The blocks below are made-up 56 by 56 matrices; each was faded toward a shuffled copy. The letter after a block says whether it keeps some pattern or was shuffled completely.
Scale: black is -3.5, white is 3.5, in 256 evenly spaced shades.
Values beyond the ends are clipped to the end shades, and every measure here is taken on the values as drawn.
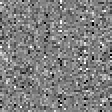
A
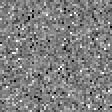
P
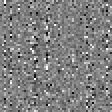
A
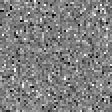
P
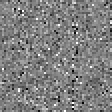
A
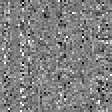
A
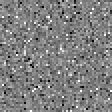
P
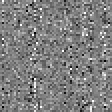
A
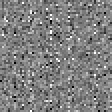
A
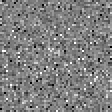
P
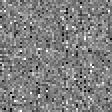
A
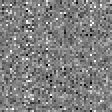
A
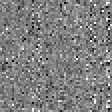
A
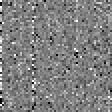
A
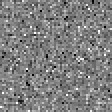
P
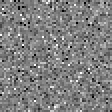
P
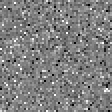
P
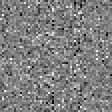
A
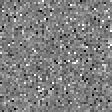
P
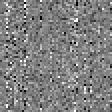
A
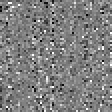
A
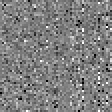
A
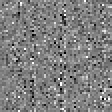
A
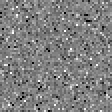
P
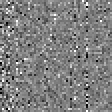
A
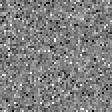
P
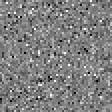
P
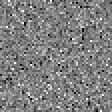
P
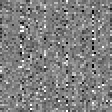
A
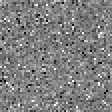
P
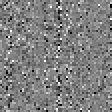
A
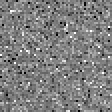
P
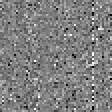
A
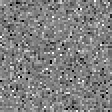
P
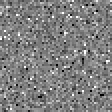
P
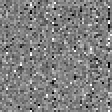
A
